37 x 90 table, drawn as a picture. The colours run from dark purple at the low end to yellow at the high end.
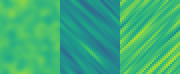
It is made of 1 by 3 panels. Panel 1,1: high, blotchy, faint in contrast. Panel 1,2: middling, slanting down to the right. Panel 1,3: high, slanting up to the right.
